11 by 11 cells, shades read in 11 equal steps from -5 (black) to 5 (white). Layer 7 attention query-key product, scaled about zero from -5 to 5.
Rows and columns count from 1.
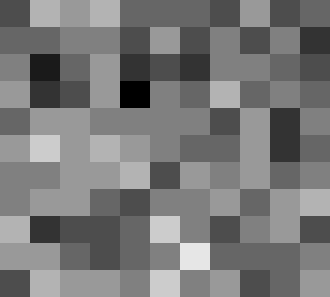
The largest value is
4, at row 10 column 7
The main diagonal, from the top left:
-2 -1 -1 1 0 0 1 1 0 -1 1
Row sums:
-4 -10 -15 -9 -3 3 3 2 -6 -1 4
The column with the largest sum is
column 4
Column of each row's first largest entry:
2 6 4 8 2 2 5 11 6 7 6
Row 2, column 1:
-1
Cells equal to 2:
8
